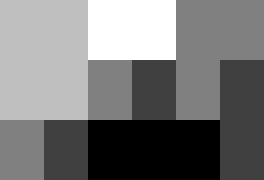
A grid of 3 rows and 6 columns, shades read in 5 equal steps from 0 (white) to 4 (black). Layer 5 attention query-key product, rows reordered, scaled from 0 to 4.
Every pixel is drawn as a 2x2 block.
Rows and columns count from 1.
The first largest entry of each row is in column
5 4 3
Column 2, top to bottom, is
1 1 3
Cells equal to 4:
3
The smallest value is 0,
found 2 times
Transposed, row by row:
1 1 2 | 1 1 3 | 0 2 4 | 0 3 4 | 2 2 4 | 2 3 3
